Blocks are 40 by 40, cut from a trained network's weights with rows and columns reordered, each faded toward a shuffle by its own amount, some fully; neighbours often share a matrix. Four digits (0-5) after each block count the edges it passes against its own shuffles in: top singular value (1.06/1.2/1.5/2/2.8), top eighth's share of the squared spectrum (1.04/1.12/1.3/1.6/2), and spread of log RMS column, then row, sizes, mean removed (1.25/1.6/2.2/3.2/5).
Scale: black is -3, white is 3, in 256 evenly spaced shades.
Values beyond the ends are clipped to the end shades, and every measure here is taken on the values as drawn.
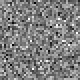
0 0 0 0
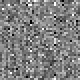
2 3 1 1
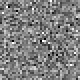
0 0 0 0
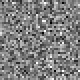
3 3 1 0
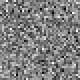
0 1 0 0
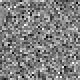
2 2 0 0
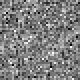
1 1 0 0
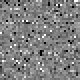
2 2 0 2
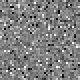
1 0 0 0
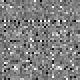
3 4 1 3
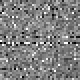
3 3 0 2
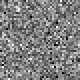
0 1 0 0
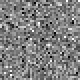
0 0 0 0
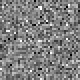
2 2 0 1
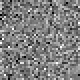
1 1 0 0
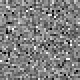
0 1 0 0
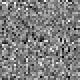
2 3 1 1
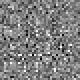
3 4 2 2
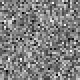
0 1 0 0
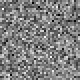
1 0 0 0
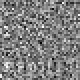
3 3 0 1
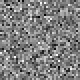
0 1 0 0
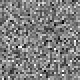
1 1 0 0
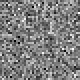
0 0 0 0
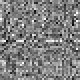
3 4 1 2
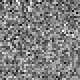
0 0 0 0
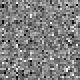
3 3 2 1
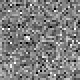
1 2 0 1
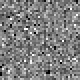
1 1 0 0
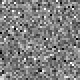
0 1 0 0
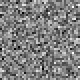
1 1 0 0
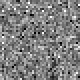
1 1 0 0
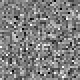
1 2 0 1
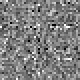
2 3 1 1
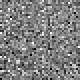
2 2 1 0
